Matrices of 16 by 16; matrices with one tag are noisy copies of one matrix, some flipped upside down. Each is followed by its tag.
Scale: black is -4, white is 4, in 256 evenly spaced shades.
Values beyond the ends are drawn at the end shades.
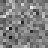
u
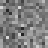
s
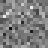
u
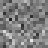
u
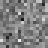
s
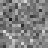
u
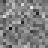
u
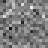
u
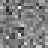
s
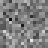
u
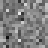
s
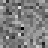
s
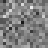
u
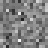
s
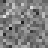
u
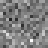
u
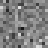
s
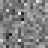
s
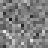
u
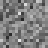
s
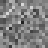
u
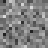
u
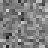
s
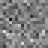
u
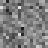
s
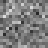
u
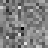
s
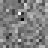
s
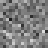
u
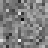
s
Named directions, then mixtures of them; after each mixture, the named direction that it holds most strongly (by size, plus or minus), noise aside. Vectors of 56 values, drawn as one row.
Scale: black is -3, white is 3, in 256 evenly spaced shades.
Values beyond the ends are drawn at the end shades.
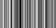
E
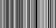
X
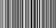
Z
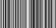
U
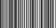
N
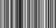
X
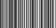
N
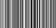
Z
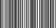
N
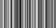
E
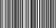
Z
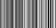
X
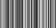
X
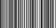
N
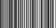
N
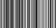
X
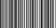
N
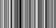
E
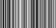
E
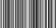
U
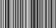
U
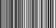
N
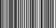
N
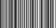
N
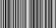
U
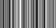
E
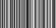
U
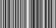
U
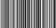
N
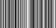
U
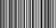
N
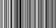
E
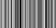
E
